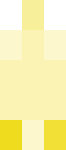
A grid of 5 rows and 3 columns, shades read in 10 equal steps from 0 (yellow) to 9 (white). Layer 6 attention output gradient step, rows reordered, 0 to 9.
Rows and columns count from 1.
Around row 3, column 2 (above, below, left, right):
6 6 6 6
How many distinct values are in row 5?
3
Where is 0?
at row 5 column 1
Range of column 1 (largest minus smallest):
9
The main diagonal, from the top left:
9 6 6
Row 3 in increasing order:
6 6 6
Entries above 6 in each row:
2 2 0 0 1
